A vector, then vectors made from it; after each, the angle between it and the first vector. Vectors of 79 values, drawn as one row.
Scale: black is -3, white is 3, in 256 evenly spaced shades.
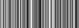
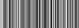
partly aligned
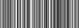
partly aligned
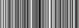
nearly parallel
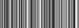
nearly opposite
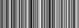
nearly opposite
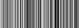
partly aligned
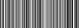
partly aligned
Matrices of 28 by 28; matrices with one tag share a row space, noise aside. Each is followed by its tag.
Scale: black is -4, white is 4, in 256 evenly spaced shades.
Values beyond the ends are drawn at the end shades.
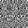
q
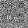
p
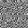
q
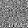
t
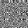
t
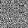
p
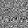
t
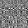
t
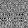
p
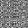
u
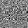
t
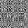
p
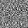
t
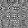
u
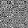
p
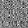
t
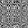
u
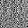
q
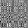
p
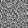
q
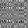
p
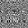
u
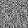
t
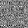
p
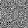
p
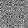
p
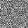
p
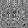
u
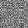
p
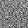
t
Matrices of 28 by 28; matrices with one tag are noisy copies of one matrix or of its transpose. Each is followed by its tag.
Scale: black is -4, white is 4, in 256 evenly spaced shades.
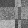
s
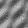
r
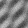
r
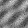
r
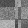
s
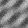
r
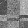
s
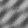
r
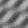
r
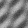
r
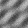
r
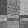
s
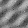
r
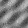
r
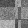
s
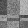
s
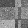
s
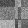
s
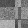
s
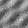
r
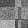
s
